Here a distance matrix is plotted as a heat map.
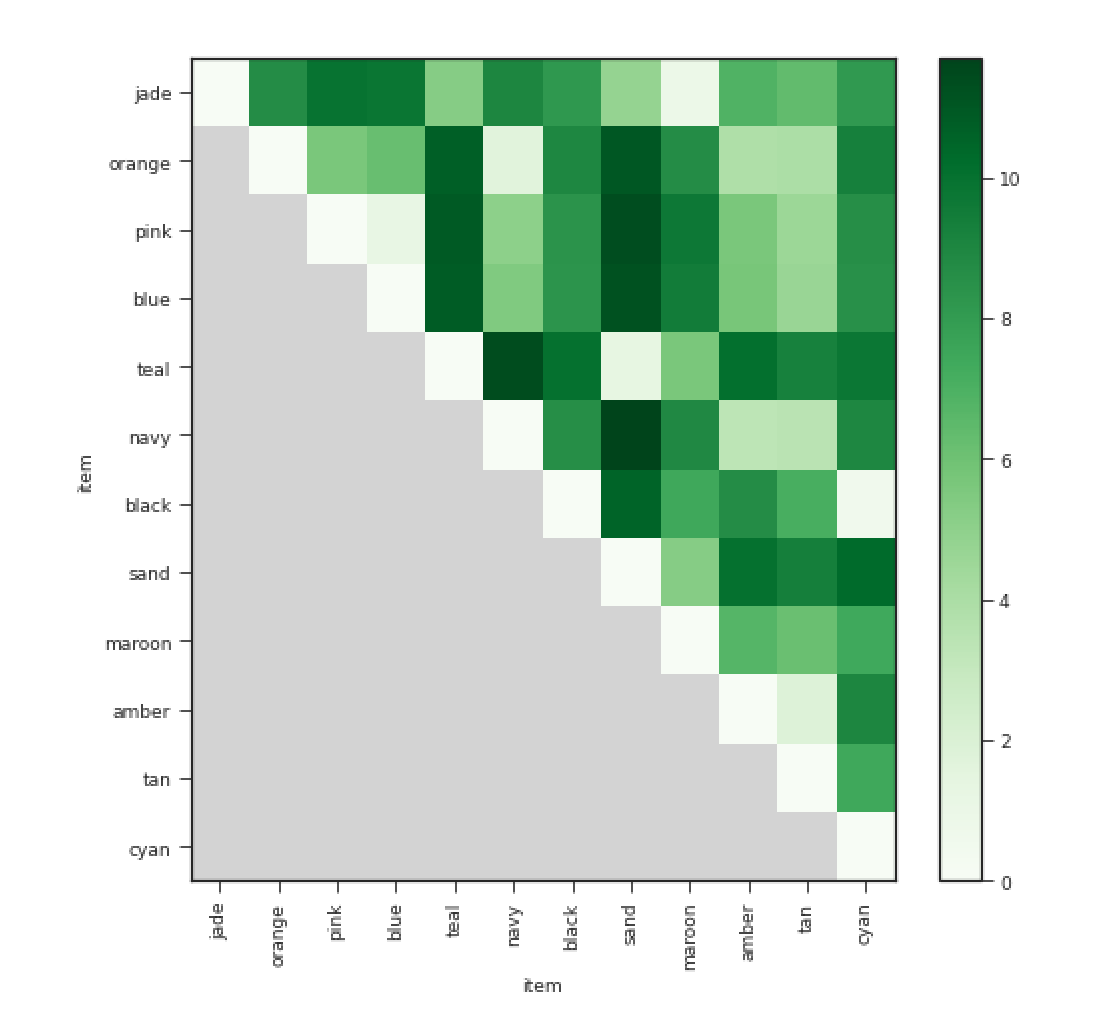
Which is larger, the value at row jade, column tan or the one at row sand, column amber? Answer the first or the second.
the second
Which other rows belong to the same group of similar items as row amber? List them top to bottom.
tan
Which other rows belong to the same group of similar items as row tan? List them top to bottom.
amber
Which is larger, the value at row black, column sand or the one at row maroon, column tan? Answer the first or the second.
the first
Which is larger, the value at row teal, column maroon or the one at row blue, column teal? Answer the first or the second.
the second
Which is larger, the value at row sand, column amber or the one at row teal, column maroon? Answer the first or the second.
the first
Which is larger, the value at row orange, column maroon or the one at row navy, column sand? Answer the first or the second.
the second
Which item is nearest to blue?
pink
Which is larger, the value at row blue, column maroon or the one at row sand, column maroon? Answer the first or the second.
the first
